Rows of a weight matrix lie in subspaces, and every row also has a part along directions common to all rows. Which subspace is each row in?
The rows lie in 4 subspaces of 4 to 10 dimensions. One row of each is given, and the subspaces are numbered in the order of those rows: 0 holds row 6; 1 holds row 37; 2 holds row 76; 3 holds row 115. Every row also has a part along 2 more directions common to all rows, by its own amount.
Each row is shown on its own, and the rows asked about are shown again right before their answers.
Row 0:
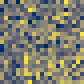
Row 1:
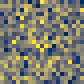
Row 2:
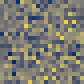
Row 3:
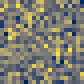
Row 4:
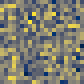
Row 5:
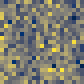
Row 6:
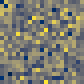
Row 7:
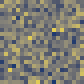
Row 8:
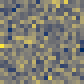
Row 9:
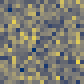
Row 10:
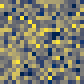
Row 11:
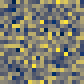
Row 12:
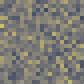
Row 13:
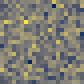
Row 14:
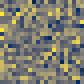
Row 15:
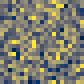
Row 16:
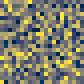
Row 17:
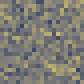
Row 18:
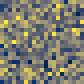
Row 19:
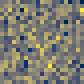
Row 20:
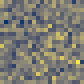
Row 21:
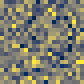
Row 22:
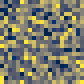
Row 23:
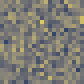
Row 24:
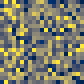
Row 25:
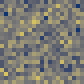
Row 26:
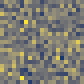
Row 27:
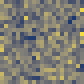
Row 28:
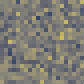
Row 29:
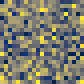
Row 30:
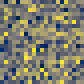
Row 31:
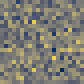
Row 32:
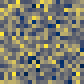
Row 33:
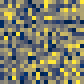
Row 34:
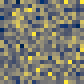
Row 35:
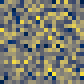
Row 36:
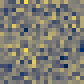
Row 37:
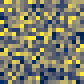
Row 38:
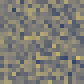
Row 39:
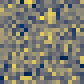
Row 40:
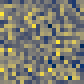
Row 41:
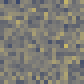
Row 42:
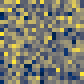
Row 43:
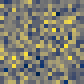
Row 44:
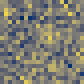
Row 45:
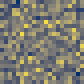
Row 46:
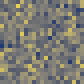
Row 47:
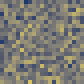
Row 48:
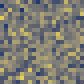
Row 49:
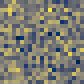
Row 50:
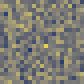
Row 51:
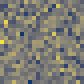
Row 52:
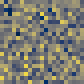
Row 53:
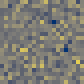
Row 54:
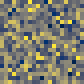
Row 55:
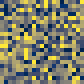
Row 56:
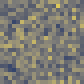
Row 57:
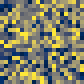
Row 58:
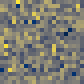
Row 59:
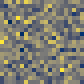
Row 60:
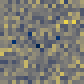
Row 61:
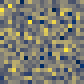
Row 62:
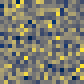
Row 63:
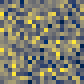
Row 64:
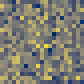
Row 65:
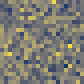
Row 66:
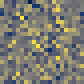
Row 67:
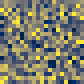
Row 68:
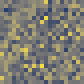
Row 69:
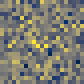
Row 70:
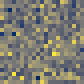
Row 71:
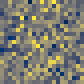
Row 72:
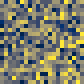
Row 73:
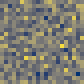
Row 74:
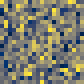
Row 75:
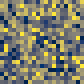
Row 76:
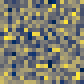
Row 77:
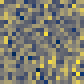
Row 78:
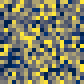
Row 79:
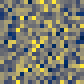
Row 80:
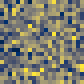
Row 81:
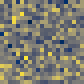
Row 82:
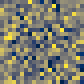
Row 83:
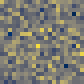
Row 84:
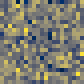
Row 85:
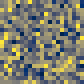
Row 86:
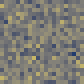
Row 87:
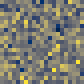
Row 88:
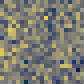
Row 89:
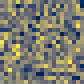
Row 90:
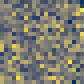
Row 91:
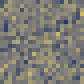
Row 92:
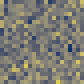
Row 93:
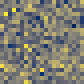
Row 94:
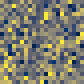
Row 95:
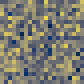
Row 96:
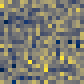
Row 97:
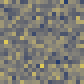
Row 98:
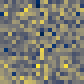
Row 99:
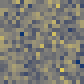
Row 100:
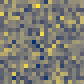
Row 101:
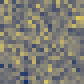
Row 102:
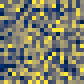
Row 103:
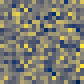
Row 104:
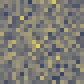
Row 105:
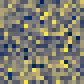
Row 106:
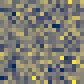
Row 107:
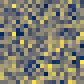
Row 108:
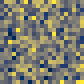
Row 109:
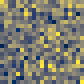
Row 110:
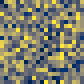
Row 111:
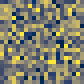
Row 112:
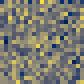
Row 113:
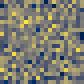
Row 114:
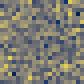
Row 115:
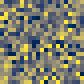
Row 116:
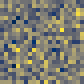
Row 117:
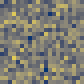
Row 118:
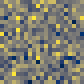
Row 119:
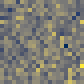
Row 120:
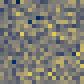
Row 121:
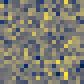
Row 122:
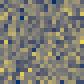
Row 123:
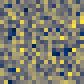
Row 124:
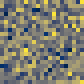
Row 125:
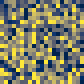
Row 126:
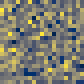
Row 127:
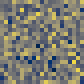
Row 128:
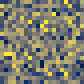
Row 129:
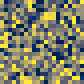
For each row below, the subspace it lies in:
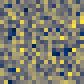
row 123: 0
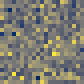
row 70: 1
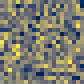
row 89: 1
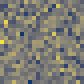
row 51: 1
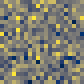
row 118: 3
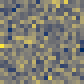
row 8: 0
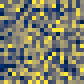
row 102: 1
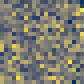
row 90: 1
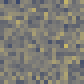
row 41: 3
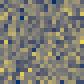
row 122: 2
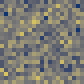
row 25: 0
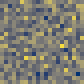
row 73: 0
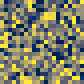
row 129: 0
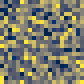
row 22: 0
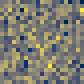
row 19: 2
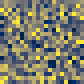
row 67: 3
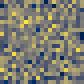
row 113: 1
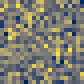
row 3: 0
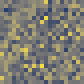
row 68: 0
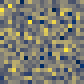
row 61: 0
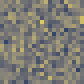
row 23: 0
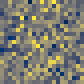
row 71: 2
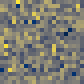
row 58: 1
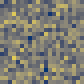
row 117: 1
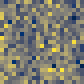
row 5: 1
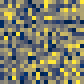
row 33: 3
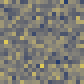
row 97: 3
